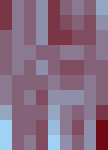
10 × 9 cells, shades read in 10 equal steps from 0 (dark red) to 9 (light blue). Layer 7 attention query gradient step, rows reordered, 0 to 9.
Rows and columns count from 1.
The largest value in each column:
9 5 5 6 9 6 6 6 7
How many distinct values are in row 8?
4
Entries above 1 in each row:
9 9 9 9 9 9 9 9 8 8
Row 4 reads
4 5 5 4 4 5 5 4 5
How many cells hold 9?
3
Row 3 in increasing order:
2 2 3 3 4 4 5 5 6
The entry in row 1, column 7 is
5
